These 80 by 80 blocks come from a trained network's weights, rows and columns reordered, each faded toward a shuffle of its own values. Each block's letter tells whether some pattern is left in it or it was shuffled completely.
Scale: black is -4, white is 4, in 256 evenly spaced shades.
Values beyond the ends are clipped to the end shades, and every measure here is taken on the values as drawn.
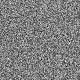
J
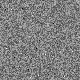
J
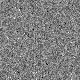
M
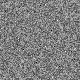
M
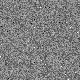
J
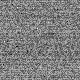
M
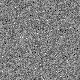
M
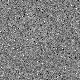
M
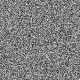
J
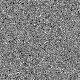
M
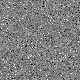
M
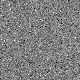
J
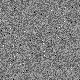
J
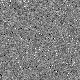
J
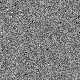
J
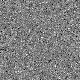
M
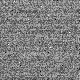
M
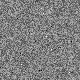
J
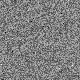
J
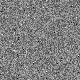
J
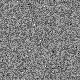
J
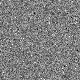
M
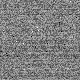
M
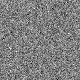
M
